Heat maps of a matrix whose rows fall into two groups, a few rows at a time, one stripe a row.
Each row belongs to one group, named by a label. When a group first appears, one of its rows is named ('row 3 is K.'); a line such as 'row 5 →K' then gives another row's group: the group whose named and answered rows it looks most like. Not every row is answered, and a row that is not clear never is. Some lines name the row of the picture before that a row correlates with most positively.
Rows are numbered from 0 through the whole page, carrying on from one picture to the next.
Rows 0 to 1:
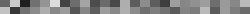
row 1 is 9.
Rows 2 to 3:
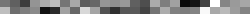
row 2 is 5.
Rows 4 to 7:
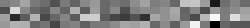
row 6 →5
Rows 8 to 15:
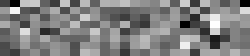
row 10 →5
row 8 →9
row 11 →5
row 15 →5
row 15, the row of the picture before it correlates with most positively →6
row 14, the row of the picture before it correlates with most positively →4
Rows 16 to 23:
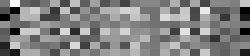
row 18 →9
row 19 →9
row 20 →9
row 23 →9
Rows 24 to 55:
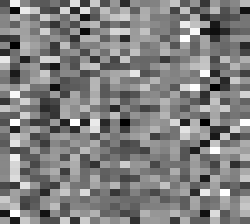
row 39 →5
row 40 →9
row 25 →9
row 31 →9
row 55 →9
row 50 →9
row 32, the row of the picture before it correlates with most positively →19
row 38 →9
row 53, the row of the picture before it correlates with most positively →16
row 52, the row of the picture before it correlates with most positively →16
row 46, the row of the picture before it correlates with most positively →16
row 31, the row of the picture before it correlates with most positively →18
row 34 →9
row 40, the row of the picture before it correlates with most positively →18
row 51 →5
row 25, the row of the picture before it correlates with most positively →20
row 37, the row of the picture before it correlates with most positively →16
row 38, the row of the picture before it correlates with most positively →18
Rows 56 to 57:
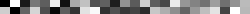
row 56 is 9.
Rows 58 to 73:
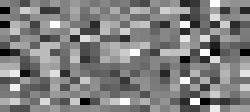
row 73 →5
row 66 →5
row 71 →5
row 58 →5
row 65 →9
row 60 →5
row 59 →9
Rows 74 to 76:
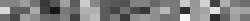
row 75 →5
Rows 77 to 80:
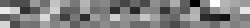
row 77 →5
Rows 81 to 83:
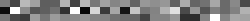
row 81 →9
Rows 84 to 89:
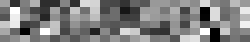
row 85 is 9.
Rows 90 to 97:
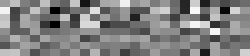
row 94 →5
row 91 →5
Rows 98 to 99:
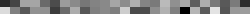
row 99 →5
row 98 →9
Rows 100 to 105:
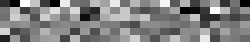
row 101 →5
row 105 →9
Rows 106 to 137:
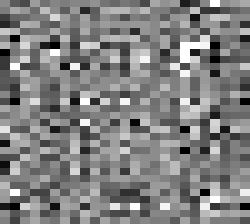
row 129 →9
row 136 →5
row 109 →9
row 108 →5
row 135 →9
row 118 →9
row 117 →9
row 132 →5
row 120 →9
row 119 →5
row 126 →9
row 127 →5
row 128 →9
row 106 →5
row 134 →5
